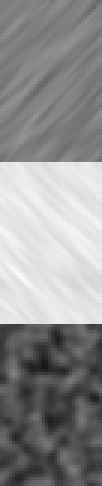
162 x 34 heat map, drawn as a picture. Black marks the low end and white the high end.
It is made of 3 by 1 panels. Panel 1,1: middling, slanting up to the right, faint in contrast. Panel 2,1: very high, slanting down to the right, faint in contrast. Panel 3,1: low, blotchy.
